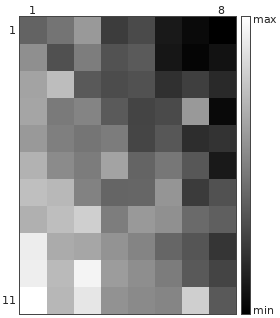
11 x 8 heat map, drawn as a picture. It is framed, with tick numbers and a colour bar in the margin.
Slope: up to the bottom left. Stripes: none. Ninth with the lowest average: top right. Ninth with the highest average: bottom left. Mirror symmetry: none.
